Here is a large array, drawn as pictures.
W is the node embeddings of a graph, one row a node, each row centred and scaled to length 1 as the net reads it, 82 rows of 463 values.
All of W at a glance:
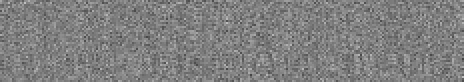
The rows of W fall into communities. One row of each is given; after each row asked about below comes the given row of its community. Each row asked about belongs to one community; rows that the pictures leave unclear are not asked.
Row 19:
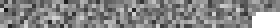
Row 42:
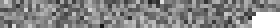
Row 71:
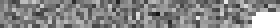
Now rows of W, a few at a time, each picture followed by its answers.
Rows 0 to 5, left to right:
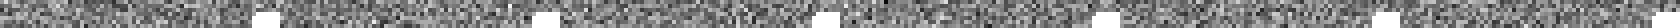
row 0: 19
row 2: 42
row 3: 42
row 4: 19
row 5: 71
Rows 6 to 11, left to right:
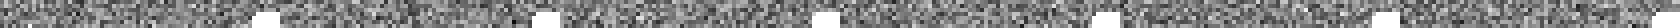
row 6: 42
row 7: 71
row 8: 19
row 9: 42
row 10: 42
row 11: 42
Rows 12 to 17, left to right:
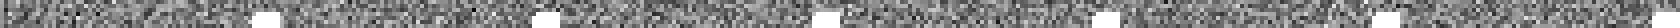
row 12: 19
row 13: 19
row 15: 71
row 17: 19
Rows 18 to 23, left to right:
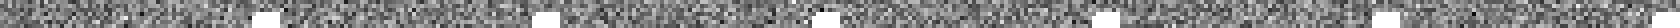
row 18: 19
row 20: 71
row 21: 71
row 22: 19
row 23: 19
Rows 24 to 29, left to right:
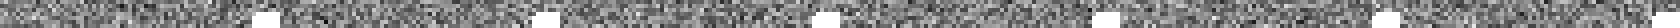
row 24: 19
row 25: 71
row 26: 42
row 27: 19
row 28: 19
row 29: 71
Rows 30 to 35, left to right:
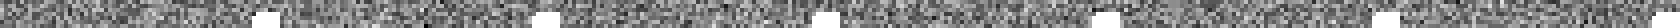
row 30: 71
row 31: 42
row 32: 19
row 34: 19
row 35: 42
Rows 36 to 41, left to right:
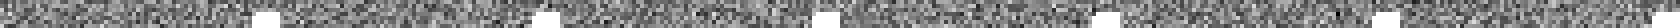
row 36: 19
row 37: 19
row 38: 19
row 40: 71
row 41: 19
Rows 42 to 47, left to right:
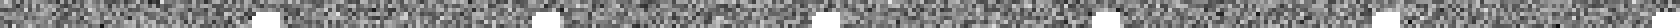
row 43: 19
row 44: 19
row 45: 19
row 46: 19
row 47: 71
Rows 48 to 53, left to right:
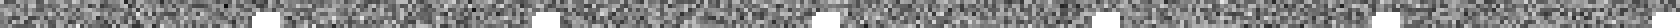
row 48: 71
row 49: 19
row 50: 42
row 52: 42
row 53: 19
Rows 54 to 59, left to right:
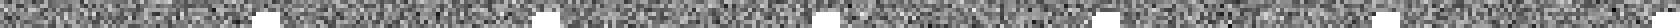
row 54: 71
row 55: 71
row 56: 19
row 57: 71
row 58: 71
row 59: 71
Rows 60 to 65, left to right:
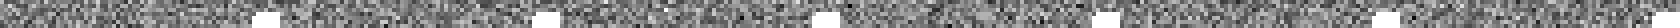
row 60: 71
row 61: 71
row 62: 42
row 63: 71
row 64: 71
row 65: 71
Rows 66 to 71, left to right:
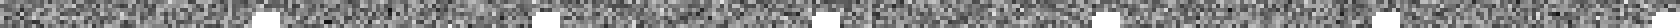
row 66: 19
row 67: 19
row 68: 71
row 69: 71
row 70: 19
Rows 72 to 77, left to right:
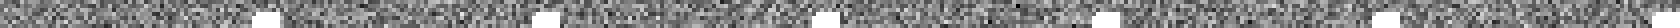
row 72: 71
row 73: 19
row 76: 19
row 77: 71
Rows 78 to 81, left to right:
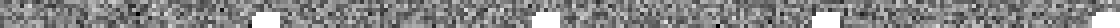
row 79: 42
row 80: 71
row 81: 42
